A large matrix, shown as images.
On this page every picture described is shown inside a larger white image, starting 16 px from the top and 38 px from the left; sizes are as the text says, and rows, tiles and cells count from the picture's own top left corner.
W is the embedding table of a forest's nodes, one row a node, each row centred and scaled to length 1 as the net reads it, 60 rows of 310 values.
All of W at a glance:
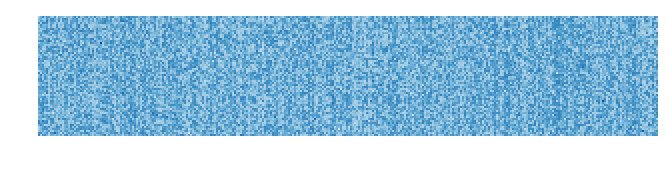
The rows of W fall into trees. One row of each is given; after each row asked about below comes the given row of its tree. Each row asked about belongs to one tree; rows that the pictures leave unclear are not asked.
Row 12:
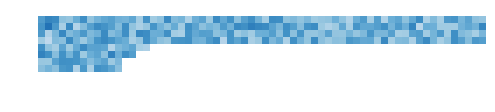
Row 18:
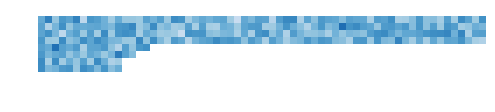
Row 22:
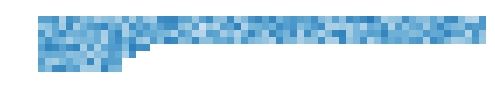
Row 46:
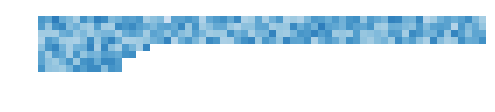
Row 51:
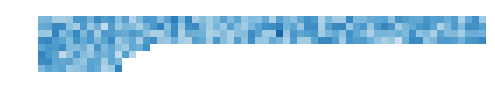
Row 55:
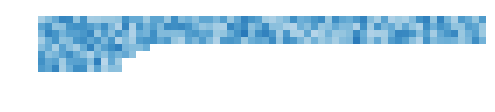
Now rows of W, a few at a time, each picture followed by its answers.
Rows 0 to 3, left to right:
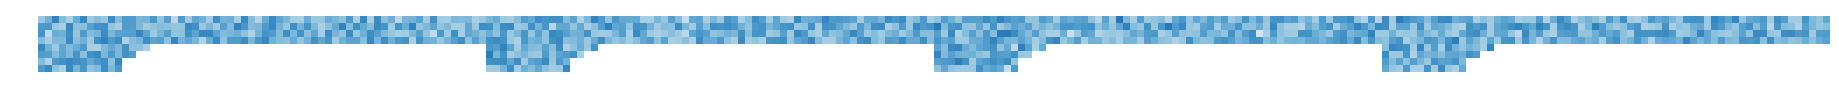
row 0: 12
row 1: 51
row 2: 51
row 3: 46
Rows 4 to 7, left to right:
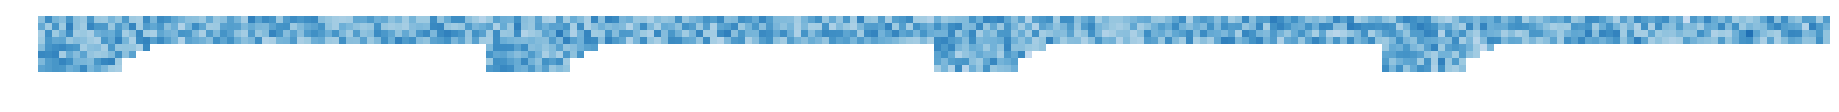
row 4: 22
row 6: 51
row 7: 55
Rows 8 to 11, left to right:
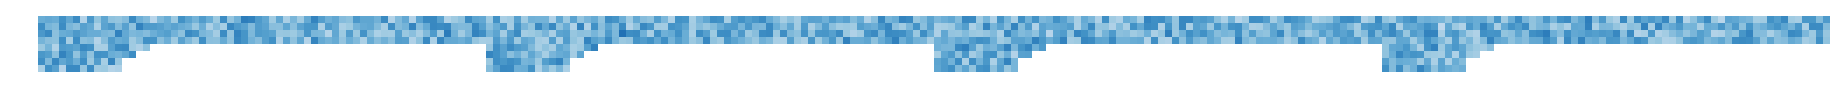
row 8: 55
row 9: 22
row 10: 22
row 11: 55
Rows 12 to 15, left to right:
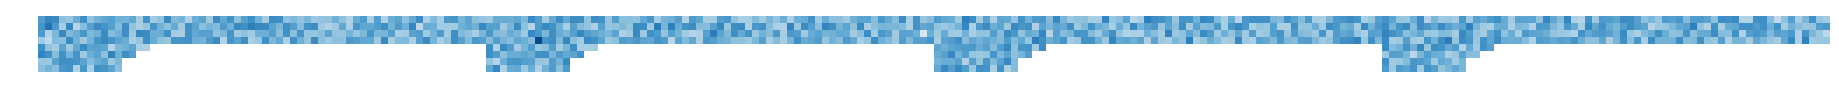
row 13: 12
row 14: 22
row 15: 18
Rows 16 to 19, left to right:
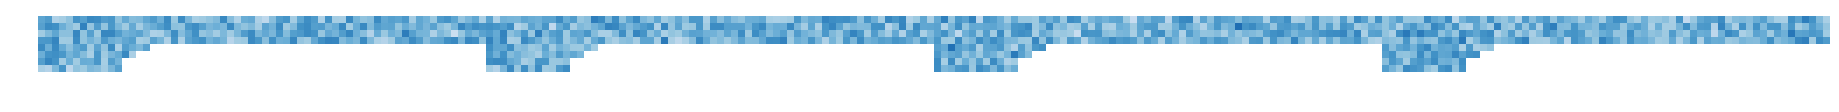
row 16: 51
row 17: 51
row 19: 12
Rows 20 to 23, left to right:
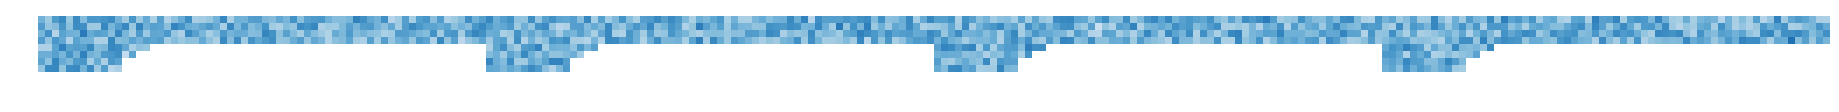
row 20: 55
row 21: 46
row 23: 22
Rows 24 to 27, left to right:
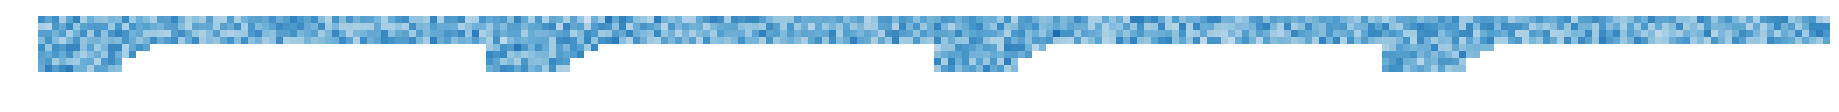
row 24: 22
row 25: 22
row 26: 55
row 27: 55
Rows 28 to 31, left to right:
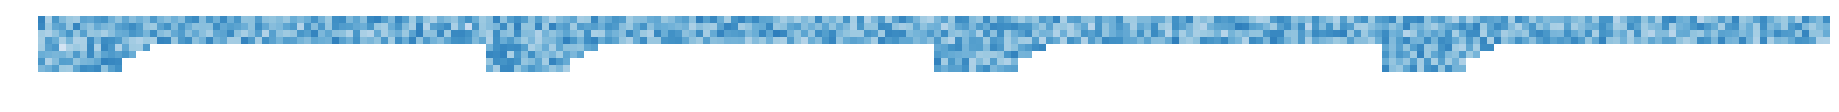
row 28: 46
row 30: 18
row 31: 18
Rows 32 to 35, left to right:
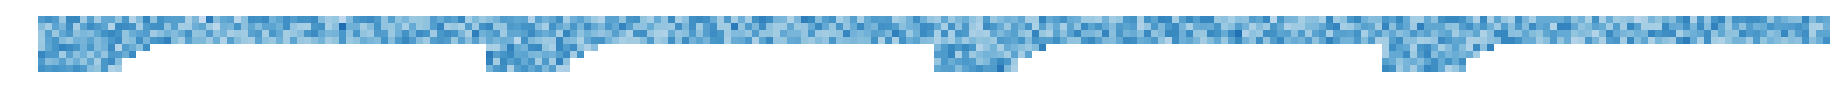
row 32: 22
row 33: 55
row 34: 22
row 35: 46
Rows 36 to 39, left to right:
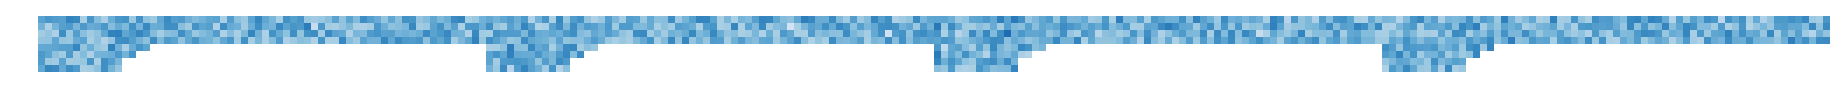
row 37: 55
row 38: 51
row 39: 22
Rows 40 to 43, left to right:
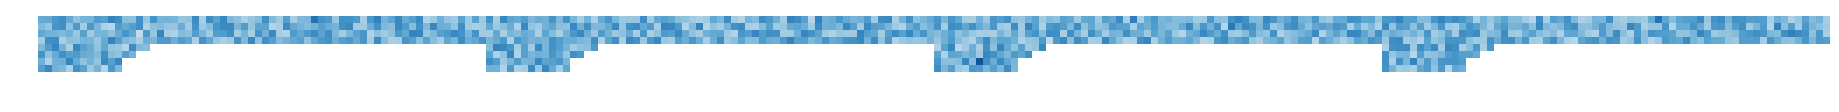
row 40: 46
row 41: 46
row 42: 46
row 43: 46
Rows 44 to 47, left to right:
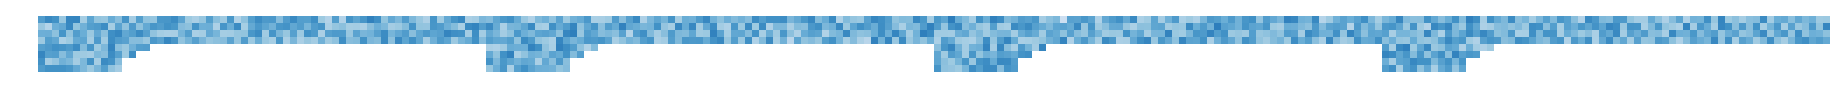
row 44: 22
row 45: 55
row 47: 12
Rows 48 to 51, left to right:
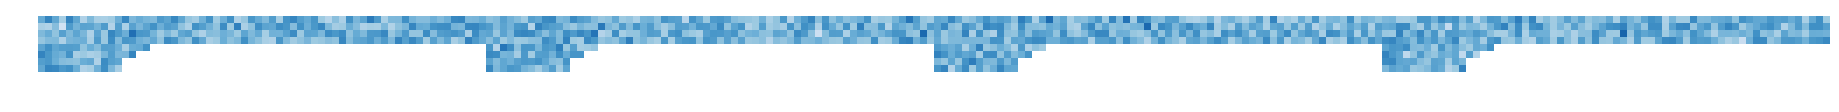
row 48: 22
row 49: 12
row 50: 12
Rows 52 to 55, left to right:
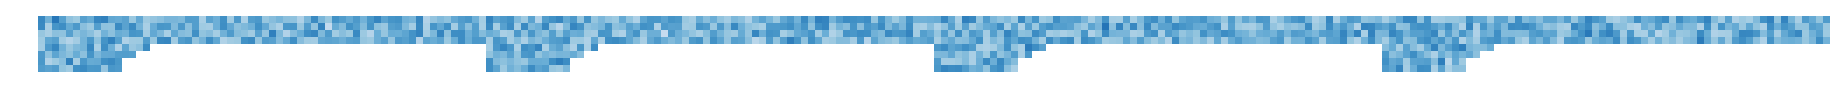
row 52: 46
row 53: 46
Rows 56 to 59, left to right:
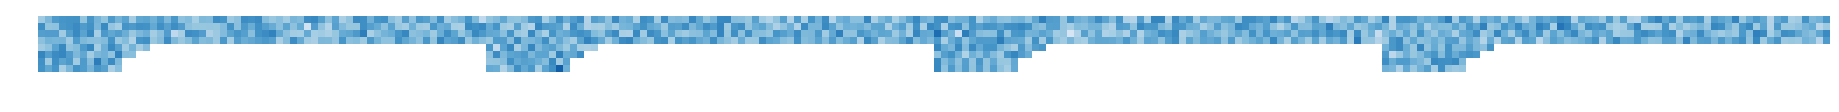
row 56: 55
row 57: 12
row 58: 18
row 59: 46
